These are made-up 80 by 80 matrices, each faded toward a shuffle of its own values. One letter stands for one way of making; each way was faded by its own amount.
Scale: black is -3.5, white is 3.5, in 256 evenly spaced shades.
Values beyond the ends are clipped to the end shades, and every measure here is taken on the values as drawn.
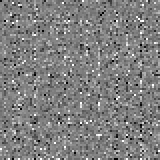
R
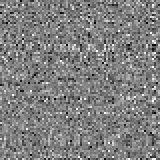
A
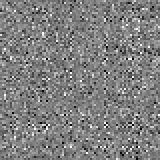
A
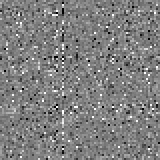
R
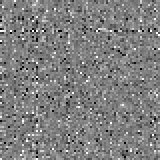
R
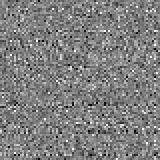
A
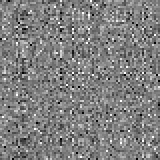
A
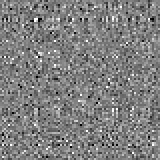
A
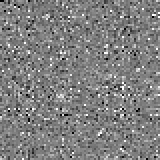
R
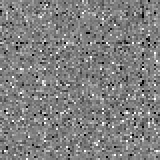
R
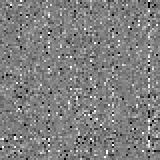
R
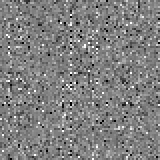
R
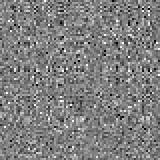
A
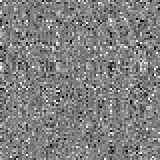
A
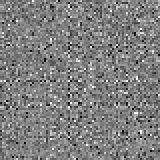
A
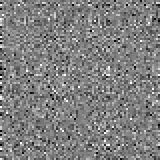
A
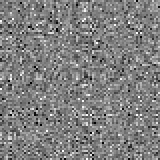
A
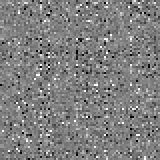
R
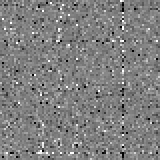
R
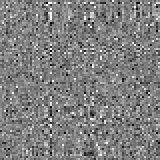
A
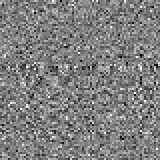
A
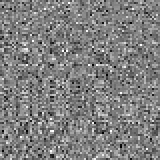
A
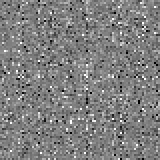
R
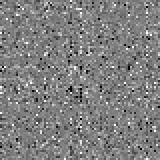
R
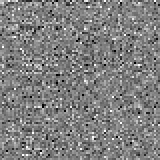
A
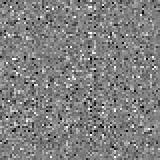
R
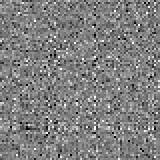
A
